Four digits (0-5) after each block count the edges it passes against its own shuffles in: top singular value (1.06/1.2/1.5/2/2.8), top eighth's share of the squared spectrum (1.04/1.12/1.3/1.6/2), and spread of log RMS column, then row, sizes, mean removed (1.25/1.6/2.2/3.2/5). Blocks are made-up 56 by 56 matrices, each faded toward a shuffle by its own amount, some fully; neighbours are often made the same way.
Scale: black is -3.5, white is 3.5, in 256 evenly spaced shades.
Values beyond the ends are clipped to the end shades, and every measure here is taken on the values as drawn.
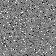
0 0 0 0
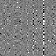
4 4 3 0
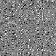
3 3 1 1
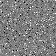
1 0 0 0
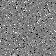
1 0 0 0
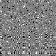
4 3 2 2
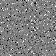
2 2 0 1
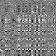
5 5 3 3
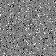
3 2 0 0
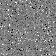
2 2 0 0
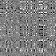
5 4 3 3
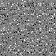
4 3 1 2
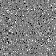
3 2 0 1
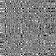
4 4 2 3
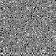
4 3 2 2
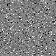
3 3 1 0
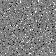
0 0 0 0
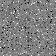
1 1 0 0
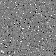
1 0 0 0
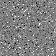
1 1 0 0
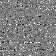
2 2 0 1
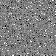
0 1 0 1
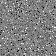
0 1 0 0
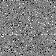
1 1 0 1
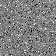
0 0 0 0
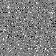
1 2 0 2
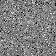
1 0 0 0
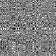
4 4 3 2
